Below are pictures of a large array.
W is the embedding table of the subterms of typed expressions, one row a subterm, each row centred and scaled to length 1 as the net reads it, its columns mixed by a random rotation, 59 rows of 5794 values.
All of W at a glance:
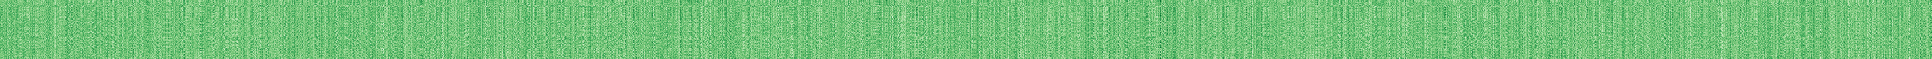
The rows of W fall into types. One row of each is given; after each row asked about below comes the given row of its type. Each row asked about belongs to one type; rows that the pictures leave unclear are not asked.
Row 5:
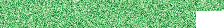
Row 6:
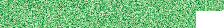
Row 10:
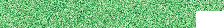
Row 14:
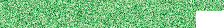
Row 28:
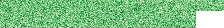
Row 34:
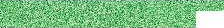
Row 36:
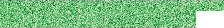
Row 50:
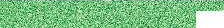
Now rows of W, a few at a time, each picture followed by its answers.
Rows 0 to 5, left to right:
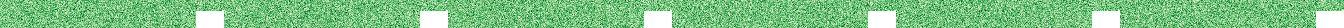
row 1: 28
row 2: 10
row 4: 34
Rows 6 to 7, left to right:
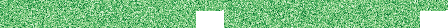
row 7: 14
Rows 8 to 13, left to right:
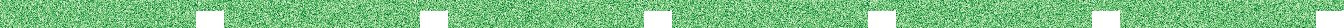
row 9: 14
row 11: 5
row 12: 34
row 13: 28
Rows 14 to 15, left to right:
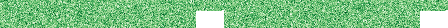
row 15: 28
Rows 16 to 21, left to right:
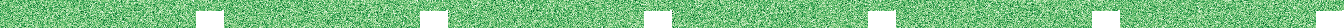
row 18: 34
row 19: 34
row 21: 50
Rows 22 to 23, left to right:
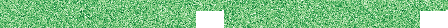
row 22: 10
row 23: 5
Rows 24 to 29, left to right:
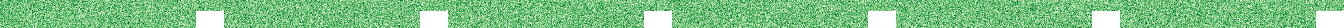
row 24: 6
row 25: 34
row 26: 36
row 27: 14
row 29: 14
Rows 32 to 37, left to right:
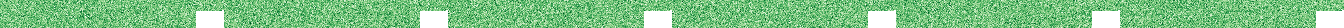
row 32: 10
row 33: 14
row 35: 50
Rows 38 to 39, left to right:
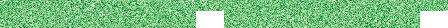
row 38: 6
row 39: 50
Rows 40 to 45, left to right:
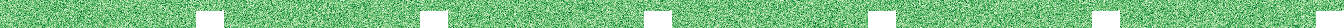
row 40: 10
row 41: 34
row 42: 28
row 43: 50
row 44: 34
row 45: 36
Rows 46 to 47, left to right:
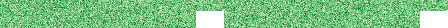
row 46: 10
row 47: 28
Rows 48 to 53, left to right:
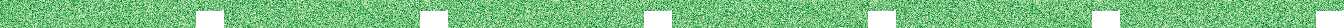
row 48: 6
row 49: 5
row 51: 5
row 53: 50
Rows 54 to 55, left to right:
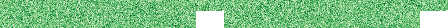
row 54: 36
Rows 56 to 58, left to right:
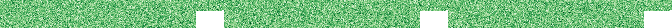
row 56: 50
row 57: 14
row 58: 28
